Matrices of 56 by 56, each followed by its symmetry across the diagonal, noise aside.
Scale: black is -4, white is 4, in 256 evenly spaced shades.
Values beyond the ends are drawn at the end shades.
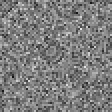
symmetric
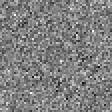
symmetric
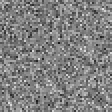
symmetric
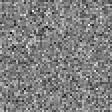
antisymmetric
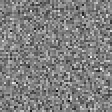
antisymmetric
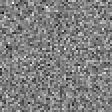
antisymmetric
